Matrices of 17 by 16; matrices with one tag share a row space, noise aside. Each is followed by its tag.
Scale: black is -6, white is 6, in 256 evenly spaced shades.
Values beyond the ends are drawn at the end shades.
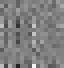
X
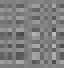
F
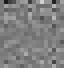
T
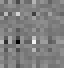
X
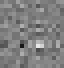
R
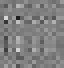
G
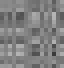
F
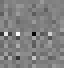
X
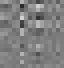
R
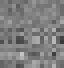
F
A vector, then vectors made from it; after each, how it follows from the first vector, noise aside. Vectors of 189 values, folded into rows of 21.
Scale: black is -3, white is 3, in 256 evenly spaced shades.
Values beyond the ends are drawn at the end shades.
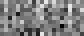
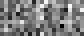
copied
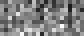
negated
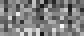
negated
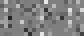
partly zeroed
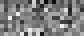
negated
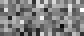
copied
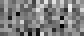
copied
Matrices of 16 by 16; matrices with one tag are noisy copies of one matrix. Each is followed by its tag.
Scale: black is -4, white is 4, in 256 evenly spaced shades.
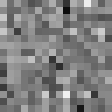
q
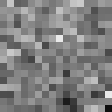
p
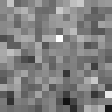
p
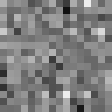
q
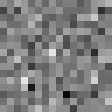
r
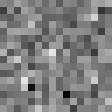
r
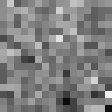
p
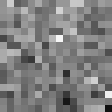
p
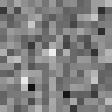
r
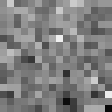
p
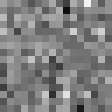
q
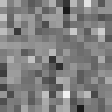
q
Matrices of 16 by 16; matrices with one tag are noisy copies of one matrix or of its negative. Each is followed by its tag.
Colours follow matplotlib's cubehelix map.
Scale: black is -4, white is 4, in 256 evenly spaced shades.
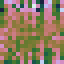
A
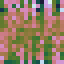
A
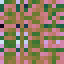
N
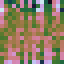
A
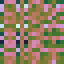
N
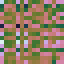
N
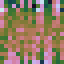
A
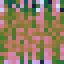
A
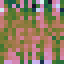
A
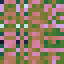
N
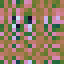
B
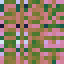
N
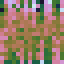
A
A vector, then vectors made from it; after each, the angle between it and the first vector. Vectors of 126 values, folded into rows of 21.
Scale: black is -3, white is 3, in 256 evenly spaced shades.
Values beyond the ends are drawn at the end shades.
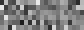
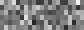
partly opposed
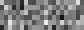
partly opposed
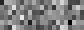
partly aligned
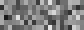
partly opposed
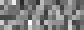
partly opposed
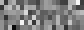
nearly opposite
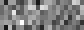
partly opposed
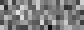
partly aligned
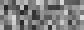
partly aligned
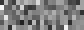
nearly parallel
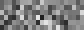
orthogonal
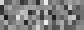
partly opposed
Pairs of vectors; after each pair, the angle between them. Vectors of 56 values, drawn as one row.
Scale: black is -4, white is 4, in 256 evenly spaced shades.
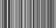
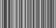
nearly parallel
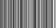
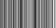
nearly parallel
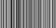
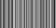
orthogonal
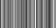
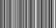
partly aligned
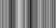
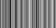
orthogonal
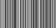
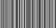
partly opposed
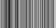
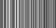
partly opposed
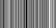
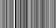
partly aligned
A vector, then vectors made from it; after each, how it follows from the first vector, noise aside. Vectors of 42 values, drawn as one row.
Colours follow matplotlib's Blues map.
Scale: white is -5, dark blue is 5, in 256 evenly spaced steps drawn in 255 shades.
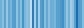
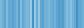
shrunk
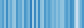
negated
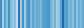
wrapped around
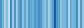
wrapped around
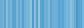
shrunk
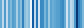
scaled up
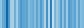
reversed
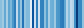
scaled up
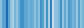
reversed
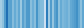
wrapped around
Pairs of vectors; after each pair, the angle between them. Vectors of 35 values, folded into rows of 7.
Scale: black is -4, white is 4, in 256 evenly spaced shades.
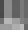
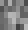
orthogonal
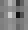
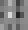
nearly parallel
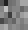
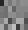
orthogonal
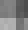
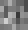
partly aligned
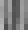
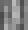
nearly opposite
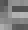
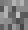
orthogonal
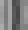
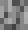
partly aligned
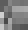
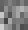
nearly parallel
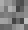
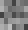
orthogonal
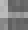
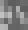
partly aligned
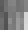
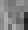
nearly opposite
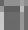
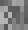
partly aligned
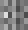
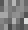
partly aligned
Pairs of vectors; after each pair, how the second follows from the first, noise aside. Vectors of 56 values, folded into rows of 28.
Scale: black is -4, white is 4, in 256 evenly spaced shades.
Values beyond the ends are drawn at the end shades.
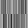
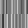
sign-scrambled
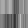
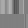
partly zeroed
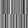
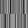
sign-scrambled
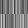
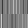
partly zeroed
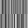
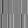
partly zeroed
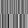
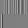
partly zeroed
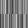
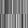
sign-scrambled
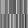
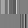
partly zeroed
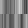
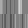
partly zeroed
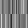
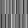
sign-scrambled
